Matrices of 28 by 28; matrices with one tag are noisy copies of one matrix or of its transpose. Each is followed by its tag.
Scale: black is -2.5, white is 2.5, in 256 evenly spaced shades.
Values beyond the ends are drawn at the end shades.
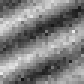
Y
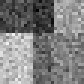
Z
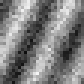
Y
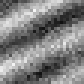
Y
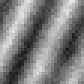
Y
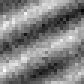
Y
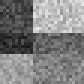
Z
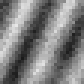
Y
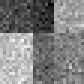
Z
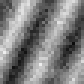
Y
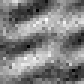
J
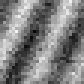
Y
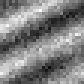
Y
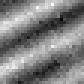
Y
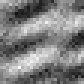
J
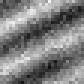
Y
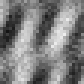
J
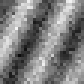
Y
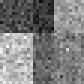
Z
